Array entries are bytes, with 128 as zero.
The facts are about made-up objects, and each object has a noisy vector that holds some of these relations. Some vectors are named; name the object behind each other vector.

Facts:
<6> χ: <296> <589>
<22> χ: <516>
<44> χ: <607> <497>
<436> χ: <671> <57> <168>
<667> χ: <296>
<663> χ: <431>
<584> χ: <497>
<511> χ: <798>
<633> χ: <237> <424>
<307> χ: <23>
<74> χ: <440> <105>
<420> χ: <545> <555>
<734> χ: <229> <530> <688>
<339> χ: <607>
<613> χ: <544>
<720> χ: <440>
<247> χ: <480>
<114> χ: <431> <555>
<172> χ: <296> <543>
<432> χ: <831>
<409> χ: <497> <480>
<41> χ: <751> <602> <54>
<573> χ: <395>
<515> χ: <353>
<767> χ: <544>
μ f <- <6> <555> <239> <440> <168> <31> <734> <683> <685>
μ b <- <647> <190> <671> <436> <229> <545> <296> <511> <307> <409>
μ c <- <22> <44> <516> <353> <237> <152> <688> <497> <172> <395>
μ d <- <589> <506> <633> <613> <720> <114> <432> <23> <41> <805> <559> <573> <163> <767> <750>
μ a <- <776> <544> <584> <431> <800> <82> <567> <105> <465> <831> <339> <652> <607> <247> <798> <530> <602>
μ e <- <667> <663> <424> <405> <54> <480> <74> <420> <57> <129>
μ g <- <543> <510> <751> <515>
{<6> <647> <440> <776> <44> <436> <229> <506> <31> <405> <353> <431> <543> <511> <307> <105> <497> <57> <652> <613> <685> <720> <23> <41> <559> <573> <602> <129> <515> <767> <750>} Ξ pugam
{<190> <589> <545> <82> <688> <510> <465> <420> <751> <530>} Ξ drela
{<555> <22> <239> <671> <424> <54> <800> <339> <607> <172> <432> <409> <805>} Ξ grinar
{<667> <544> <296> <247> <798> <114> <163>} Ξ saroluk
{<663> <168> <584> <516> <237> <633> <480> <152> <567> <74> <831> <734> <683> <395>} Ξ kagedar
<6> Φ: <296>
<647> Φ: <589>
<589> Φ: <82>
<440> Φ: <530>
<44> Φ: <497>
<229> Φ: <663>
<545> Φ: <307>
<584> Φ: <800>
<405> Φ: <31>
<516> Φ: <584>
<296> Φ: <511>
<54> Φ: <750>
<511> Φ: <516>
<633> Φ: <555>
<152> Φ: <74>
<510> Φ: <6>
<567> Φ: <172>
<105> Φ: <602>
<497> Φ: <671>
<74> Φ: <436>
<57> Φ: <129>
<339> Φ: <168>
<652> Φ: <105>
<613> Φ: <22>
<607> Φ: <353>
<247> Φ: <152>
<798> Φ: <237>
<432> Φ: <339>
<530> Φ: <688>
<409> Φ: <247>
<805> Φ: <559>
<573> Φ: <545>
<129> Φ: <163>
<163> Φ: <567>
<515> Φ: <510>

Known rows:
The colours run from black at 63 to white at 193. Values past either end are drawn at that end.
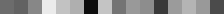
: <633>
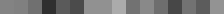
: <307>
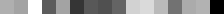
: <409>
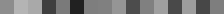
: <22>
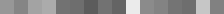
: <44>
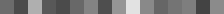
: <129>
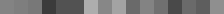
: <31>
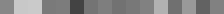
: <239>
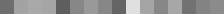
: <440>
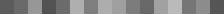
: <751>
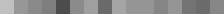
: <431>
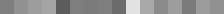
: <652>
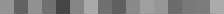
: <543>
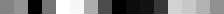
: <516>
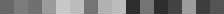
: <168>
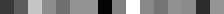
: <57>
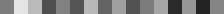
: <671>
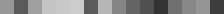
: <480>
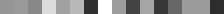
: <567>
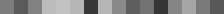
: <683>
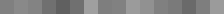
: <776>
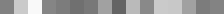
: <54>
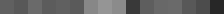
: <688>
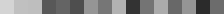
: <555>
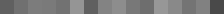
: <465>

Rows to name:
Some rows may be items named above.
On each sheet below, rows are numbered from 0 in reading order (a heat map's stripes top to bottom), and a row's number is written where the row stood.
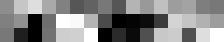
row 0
<805>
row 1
<516>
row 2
<296>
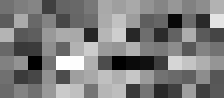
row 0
<41>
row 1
<436>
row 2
<663>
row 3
<544>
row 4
<516>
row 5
<163>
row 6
<168>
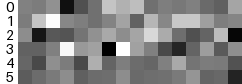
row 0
<602>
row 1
<54>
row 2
<247>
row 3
<74>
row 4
<589>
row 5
<530>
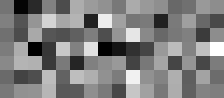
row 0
<667>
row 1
<152>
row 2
<129>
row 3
<511>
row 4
<22>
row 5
<798>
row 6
<229>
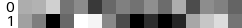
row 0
<339>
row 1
<584>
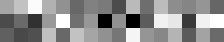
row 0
<607>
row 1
<510>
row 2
<798>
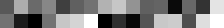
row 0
<436>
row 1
<296>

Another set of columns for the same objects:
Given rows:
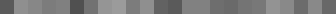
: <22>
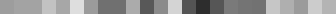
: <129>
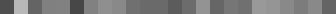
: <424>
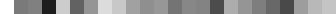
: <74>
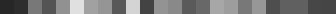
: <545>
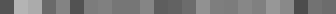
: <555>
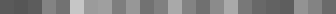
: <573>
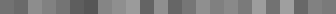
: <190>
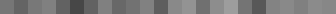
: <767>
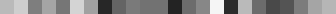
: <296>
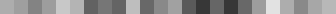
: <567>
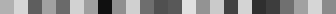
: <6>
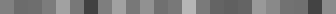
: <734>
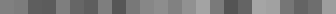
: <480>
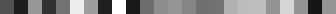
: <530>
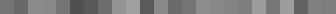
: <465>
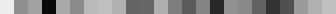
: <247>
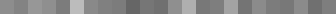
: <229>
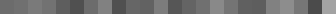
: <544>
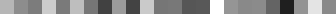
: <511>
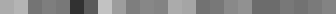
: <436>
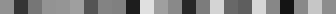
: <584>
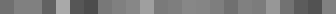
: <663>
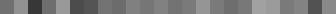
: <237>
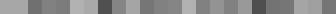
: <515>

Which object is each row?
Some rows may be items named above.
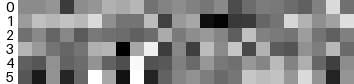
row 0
<409>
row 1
<163>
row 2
<602>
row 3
<510>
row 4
<688>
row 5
<530>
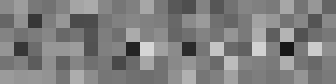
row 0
<54>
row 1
<237>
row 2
<751>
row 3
<584>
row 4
<602>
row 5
<229>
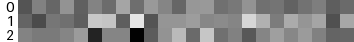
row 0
<307>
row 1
<440>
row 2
<168>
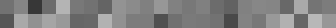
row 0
<633>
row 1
<172>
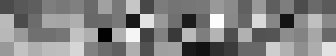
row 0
<82>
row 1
<516>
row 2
<510>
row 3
<163>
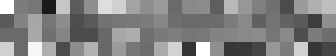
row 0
<74>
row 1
<114>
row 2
<420>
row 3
<497>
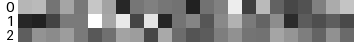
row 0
<296>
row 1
<589>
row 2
<800>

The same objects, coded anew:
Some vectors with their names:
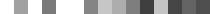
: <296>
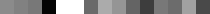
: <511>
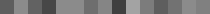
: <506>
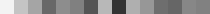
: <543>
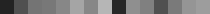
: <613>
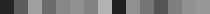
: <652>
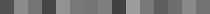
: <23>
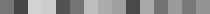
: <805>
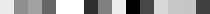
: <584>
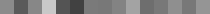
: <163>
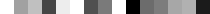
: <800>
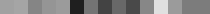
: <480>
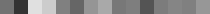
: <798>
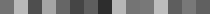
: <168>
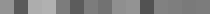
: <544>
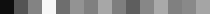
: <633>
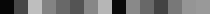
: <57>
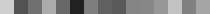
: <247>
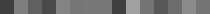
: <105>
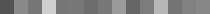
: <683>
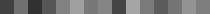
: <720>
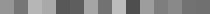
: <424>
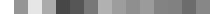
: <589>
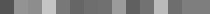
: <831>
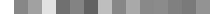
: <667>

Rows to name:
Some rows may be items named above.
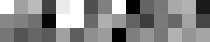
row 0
<800>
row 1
<511>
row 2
<44>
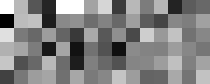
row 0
<6>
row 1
<431>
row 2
<339>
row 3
<497>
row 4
<247>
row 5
<114>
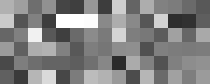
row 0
<671>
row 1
<510>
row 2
<545>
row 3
<544>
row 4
<129>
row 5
<432>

